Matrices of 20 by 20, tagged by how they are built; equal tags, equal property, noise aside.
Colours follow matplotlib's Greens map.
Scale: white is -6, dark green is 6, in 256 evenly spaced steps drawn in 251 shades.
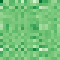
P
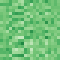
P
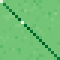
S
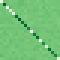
S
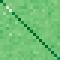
S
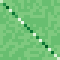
S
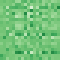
P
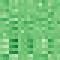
P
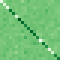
S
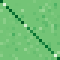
S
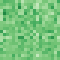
P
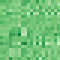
P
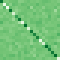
S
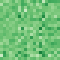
P
